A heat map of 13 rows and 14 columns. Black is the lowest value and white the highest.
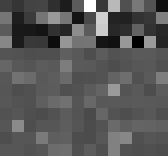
No regular stripes run through it. The bottom part is calmer, past a seam about 30% of the way down. The top middle is the roughest part. Neither half mirrors the other.
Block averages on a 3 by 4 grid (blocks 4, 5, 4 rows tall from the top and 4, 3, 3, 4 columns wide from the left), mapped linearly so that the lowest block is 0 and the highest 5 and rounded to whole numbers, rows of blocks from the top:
0 2 5 1 | 3 3 3 3 | 3 3 3 3
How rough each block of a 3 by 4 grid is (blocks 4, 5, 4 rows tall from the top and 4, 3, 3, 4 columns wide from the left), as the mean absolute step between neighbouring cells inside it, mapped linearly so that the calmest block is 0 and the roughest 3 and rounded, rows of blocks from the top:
1232 | 0000 | 0000
